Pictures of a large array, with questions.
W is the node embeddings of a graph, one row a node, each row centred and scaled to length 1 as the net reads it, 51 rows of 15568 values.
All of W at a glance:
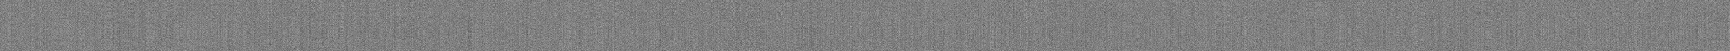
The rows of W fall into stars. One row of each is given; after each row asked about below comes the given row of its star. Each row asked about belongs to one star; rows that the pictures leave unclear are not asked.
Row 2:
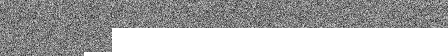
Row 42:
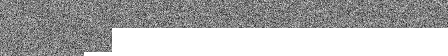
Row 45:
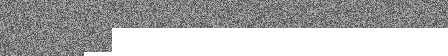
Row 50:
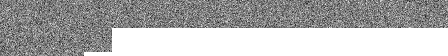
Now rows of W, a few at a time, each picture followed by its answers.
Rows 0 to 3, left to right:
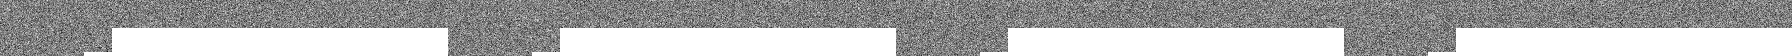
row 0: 50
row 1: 50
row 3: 42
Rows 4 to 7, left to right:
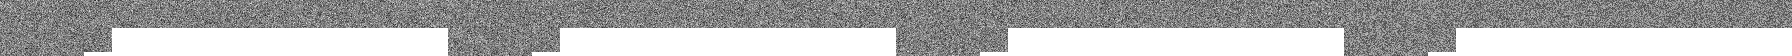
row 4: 2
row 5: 2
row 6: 42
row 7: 50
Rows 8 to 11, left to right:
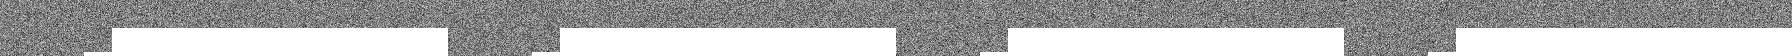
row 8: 2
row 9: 2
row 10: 50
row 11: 45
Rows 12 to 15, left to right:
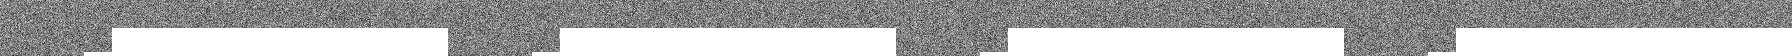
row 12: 2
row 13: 2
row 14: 2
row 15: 2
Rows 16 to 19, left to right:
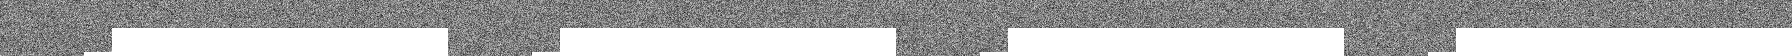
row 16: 42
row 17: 42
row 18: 2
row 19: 50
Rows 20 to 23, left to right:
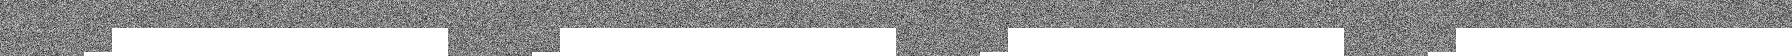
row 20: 45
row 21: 2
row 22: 42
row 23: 50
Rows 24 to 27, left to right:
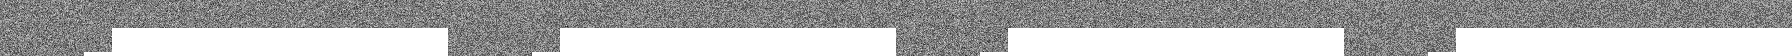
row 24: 42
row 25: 50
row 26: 42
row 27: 2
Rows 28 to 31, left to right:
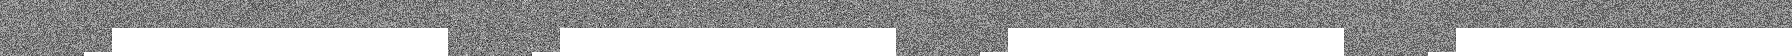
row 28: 45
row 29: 50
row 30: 42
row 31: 45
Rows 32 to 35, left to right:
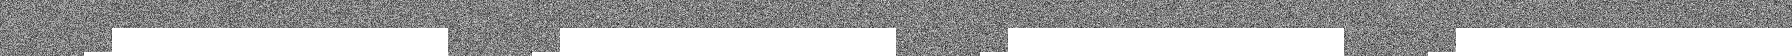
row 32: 45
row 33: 42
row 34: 45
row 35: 42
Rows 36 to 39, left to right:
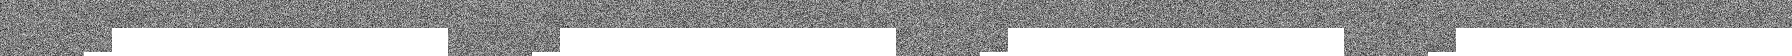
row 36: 45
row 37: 42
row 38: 45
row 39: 2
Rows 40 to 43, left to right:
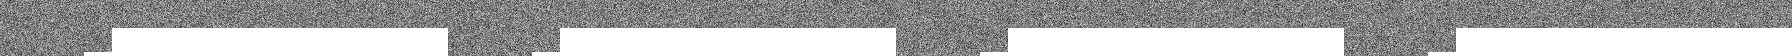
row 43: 45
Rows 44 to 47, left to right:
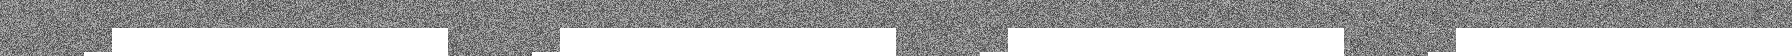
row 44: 42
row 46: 2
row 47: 2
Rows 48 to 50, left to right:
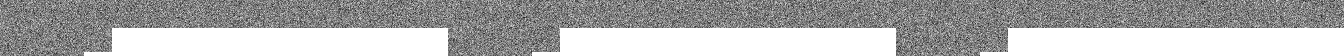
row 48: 45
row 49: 2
